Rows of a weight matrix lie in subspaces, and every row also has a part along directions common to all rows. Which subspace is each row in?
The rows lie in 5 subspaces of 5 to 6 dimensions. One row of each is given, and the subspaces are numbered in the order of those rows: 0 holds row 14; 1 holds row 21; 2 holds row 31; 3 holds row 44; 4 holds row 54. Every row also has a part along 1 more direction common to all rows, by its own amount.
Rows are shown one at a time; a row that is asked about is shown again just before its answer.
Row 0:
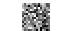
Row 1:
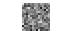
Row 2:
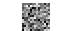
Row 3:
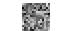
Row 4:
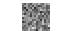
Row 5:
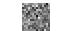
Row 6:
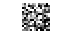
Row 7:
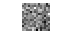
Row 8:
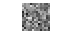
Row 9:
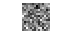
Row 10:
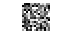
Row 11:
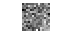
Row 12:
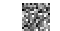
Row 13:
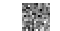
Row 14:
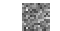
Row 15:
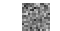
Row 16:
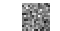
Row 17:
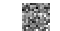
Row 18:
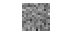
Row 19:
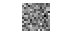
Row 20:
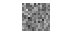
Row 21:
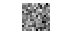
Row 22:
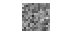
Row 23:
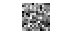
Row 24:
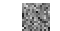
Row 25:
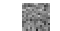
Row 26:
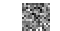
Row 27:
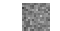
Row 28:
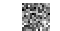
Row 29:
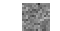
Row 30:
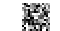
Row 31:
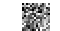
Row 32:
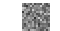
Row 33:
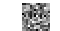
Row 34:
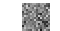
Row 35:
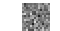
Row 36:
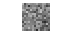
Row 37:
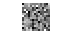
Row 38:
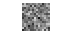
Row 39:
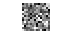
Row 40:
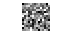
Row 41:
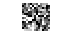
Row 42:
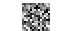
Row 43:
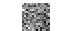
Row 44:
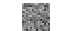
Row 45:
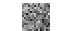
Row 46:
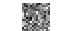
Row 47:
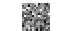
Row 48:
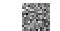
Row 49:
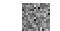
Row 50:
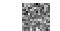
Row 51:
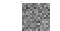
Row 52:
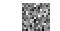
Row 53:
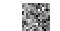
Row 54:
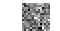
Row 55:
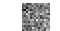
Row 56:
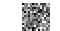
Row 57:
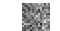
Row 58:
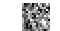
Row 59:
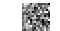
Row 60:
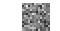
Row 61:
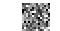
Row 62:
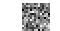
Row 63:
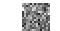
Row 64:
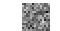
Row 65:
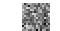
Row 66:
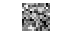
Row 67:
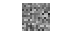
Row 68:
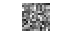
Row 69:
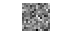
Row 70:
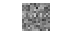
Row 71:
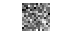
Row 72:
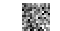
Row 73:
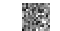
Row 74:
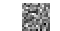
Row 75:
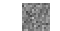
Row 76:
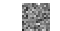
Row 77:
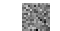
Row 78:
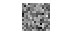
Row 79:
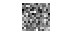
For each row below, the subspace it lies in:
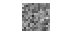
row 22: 0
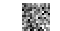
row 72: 4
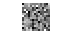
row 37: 1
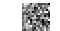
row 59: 1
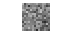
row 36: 3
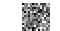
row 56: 1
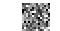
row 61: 0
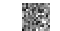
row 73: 4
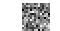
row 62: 4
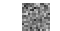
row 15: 3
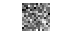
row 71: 2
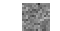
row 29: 0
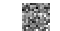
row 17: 0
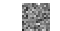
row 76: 0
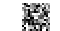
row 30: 4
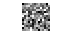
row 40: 1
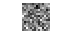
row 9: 4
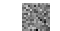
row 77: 2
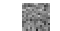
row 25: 3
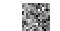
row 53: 4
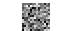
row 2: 3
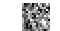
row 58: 1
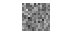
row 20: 2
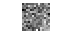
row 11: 0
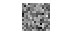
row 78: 4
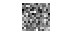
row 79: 0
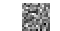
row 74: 4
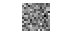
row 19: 4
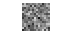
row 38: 2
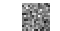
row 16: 3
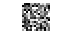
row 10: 1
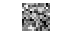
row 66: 1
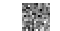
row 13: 3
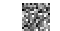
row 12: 0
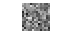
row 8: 2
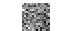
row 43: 0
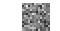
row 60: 2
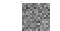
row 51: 0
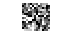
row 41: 2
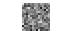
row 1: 1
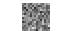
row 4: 2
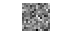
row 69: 0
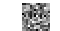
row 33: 0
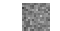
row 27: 1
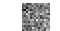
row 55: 1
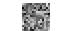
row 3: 1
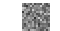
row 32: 2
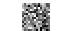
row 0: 3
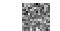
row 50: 3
